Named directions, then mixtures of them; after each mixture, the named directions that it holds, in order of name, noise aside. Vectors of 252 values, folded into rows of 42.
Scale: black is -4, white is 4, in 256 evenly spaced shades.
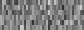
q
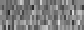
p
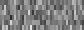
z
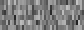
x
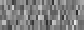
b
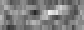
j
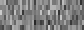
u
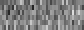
p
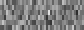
b, u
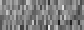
p, q, u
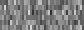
x, z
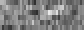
j, u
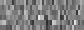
b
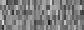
q, u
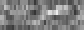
j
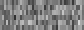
j, p, x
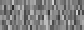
b, z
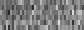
p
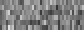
j, p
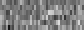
j, p, q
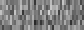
u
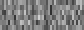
b, x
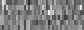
j, q, u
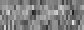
j, p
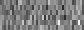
p, q, x
